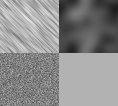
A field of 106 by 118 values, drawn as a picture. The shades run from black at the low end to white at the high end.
The table splits into 2 rows of 2 panels. Panel 1,1: high, slanting down to the right. Panel 1,2: low, smooth. Panel 2,1: middling, fine-grained. Panel 2,2: high, flat.
